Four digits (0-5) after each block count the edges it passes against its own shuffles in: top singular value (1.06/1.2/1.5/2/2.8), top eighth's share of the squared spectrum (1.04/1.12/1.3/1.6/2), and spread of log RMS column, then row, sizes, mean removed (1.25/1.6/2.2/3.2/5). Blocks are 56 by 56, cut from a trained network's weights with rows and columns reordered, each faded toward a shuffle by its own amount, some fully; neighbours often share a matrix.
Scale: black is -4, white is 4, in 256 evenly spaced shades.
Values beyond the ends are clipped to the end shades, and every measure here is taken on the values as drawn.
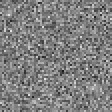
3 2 1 0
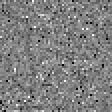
0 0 0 0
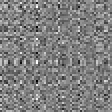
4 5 3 2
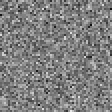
2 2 0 0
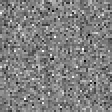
1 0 0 0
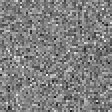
0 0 0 0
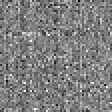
2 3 0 2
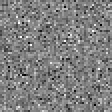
1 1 0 0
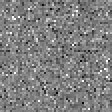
1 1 0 0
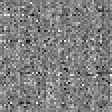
2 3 1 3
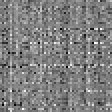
3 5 1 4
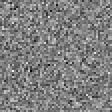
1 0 0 0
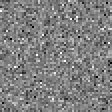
0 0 0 0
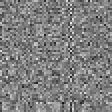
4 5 2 1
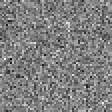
1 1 0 0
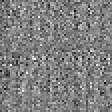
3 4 0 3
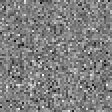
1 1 0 0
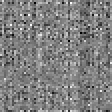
4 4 1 3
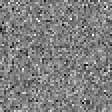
0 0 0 0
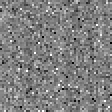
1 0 0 0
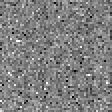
0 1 0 0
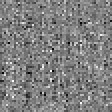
3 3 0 2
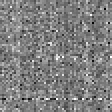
3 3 0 2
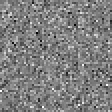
1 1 0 0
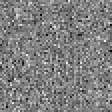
1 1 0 0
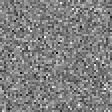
0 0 0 0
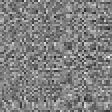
4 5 3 1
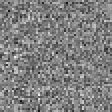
3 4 2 1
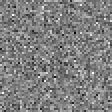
1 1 0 0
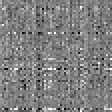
4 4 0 3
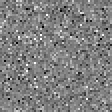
1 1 0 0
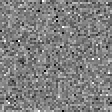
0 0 0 0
